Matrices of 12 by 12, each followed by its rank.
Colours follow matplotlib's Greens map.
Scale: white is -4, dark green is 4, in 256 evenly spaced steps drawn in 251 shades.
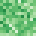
full rank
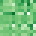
two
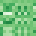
two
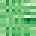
two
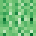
two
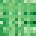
two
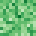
full rank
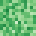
full rank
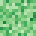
full rank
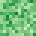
full rank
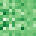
two
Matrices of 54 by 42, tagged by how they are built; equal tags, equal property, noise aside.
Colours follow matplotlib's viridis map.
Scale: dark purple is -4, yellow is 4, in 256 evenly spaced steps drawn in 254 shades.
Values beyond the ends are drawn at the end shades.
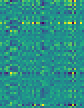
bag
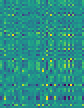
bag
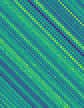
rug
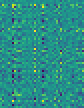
bag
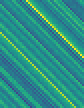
rug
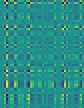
bag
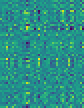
bag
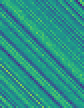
rug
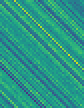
rug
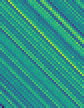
rug
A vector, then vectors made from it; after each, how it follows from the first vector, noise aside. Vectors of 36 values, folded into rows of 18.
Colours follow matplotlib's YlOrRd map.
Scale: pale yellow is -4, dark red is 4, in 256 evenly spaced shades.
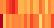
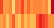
reversed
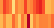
wrapped around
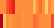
partly zeroed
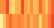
sign-scrambled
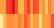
sign-scrambled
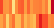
reversed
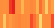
partly zeroed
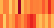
wrapped around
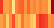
reversed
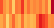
reversed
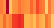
wrapped around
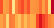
reversed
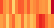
reversed
